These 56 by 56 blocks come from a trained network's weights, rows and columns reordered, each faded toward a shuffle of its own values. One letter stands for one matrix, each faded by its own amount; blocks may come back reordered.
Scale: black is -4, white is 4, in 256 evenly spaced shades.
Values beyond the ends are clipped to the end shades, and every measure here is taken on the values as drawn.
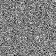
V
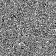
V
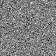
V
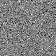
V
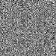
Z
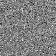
V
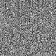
Z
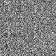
Z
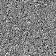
V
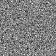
V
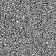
V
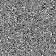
V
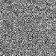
Z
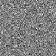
Z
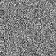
Z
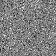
V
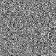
Z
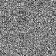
Z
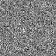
Z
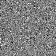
V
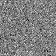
V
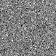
V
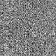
Z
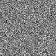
Z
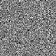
Z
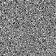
V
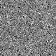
V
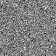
V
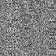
Z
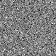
V
